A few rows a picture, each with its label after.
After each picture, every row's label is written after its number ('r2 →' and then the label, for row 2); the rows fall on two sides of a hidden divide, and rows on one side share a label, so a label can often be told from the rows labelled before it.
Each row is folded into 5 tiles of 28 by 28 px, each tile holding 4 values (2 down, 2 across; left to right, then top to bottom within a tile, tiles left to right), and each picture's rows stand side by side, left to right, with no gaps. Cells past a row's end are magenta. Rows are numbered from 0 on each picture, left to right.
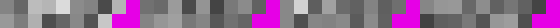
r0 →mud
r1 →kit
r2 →kit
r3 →kit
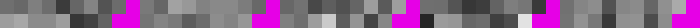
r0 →kit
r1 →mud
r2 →kit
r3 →kit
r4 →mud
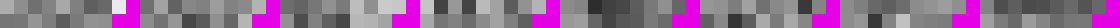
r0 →mud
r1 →mud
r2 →mud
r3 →mud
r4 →kit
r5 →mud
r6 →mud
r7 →kit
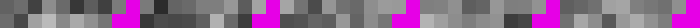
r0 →kit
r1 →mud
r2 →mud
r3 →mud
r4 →mud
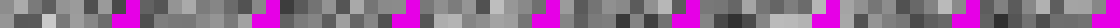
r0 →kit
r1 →mud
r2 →mud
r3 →mud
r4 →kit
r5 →mud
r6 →kit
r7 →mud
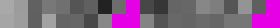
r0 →kit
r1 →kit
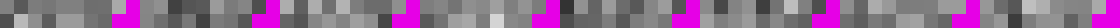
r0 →mud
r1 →kit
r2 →mud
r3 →mud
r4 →kit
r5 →kit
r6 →mud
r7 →mud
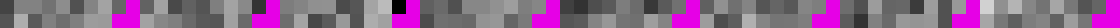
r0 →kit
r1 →kit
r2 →kit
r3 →mud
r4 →kit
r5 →kit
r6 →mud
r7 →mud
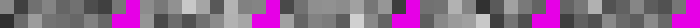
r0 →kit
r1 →mud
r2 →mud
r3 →kit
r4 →kit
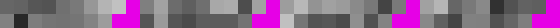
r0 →mud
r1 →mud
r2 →mud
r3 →kit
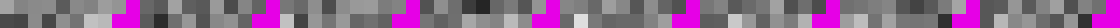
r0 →mud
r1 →kit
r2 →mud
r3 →kit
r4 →kit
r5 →kit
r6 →kit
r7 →kit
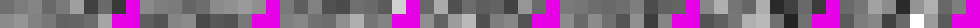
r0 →kit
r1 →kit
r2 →mud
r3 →kit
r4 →kit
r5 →kit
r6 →mud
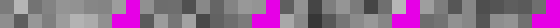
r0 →mud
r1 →kit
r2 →mud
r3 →kit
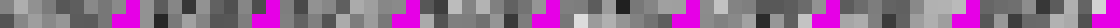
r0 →kit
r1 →kit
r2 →mud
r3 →mud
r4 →kit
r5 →kit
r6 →mud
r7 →mud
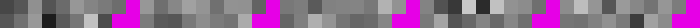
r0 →mud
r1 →mud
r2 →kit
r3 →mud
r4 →kit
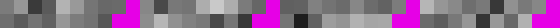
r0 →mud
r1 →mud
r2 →mud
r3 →kit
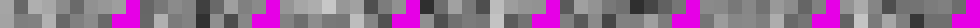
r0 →mud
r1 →kit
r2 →mud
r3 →mud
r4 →kit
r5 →mud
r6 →kit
